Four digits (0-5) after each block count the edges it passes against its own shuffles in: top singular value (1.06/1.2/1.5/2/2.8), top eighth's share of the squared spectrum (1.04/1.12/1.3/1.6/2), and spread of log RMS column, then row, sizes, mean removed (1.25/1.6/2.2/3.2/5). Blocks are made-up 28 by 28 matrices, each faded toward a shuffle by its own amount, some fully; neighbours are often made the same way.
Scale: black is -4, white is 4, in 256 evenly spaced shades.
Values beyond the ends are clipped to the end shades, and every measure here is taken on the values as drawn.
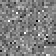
1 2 0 0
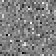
0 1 0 0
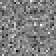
3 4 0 1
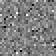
1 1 0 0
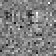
3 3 1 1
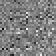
3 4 1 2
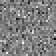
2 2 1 0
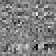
3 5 2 2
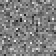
1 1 1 0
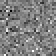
3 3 0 1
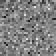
0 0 0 0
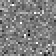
0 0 0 0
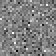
0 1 0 0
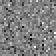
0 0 0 0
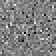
1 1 0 0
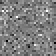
1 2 0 1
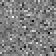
0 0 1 0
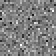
1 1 0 0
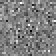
1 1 0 0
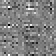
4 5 2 2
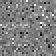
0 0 0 0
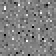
0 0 0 0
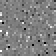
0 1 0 0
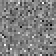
2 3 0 0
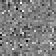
2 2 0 0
